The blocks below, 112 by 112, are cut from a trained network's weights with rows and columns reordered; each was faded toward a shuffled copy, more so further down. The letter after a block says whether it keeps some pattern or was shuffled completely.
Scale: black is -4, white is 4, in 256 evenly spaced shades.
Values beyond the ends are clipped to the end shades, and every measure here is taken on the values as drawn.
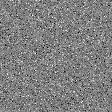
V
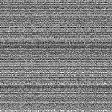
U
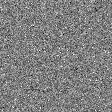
V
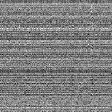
U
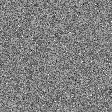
V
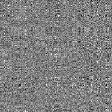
U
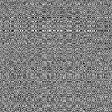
U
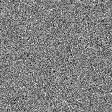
V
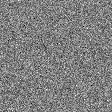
V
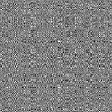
U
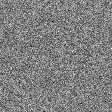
V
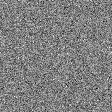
V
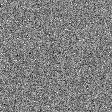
V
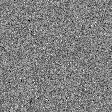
V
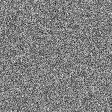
V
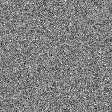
V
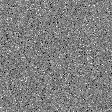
V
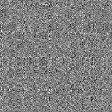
U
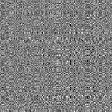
U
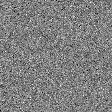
V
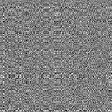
U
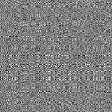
U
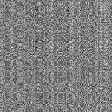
U
